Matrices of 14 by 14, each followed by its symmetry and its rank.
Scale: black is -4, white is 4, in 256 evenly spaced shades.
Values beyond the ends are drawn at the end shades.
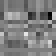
neither, rank two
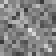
symmetric, full rank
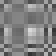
symmetric, rank one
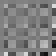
symmetric, rank one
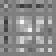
symmetric, rank two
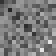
symmetric, full rank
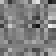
neither, rank two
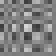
symmetric, rank one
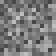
symmetric, full rank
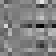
neither, rank two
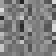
neither, rank two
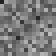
symmetric, full rank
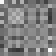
symmetric, rank two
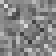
symmetric, full rank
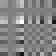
symmetric, rank one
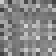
symmetric, rank two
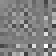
symmetric, rank two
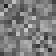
symmetric, full rank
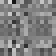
neither, rank two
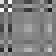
symmetric, rank one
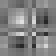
symmetric, rank one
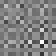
symmetric, rank two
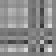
symmetric, rank one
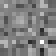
symmetric, rank two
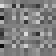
neither, rank two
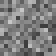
symmetric, full rank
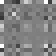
symmetric, rank two
